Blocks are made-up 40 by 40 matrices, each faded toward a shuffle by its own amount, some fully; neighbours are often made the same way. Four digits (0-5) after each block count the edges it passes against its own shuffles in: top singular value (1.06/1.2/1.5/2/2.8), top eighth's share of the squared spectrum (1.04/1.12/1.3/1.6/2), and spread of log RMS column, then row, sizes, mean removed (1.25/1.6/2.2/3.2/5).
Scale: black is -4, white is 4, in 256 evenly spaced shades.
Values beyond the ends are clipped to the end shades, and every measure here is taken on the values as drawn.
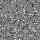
1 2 0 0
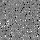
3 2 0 0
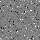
0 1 0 0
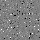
2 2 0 0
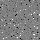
1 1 0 0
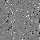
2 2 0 0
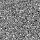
1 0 0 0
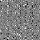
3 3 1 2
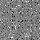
3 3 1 1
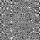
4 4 2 1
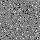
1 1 0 0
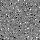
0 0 0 0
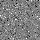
1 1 0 0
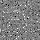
0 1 0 0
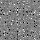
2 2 1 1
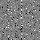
3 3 1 0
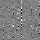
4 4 2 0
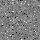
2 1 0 0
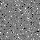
0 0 0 0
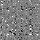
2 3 2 1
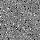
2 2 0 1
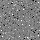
0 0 0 0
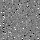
2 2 0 0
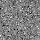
0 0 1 0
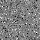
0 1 0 0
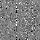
2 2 2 0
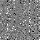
1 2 2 0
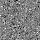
0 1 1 0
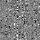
2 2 2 0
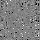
3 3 1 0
